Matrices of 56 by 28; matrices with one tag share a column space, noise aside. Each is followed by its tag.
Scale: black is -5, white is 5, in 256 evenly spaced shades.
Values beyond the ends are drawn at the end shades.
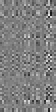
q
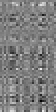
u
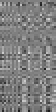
u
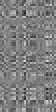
q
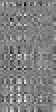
u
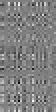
u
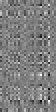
q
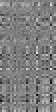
u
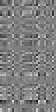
q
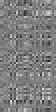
q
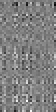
u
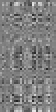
u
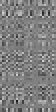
q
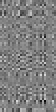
q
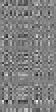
q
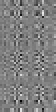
q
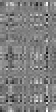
u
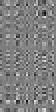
q
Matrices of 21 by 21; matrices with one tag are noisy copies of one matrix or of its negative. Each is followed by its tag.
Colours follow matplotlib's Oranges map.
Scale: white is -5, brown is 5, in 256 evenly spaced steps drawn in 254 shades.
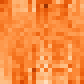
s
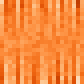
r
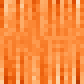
r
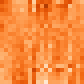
s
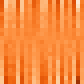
r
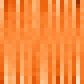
r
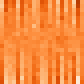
r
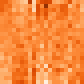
s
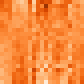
s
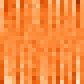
r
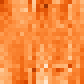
s
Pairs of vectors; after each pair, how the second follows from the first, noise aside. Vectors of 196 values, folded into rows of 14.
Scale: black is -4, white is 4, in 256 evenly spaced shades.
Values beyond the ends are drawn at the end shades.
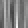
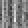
wrapped around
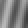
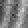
reversed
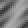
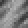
reversed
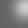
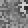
sign-scrambled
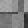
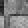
reversed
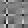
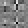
wrapped around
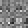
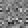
sign-scrambled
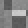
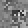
sign-scrambled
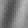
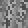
sign-scrambled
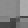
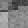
reversed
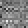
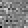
sign-scrambled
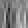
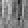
reversed
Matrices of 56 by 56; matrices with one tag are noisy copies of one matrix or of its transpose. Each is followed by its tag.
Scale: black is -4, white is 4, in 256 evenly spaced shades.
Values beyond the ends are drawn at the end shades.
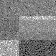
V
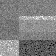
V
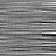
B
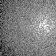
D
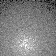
D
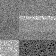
V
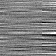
B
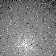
D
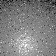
D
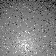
D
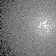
D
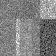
V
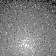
D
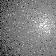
D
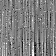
B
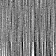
B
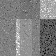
V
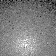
D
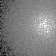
D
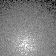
D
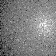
D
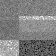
V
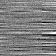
B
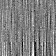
B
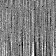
B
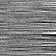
B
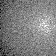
D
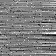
B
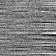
B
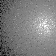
D
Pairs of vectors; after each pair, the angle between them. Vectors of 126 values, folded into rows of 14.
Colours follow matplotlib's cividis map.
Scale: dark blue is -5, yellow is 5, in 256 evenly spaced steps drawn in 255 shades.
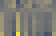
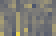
nearly parallel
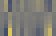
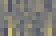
nearly parallel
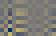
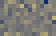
orthogonal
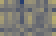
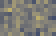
partly opposed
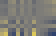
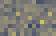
partly opposed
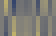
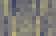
nearly parallel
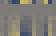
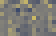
partly aligned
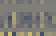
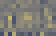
nearly opposite
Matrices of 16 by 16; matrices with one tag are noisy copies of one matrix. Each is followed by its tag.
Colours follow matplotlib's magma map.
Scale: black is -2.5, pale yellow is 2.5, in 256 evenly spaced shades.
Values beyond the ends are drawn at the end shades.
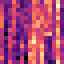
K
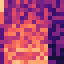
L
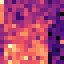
L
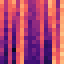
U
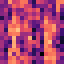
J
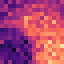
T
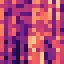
K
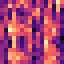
J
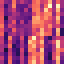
K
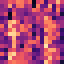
J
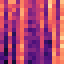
U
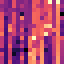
K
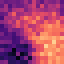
T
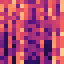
U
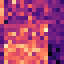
L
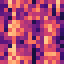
J
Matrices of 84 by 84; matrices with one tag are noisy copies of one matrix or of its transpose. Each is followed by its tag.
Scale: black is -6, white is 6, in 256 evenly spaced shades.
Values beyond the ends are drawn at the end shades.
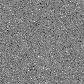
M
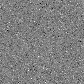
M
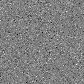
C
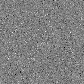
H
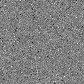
C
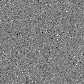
C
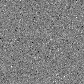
C
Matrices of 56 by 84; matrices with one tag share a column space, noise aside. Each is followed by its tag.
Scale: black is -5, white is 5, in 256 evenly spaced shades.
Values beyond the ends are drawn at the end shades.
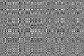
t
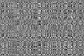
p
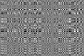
t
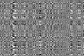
p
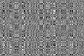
p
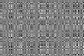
p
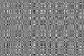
p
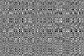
t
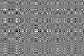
t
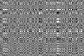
t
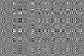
t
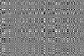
t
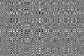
t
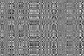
p
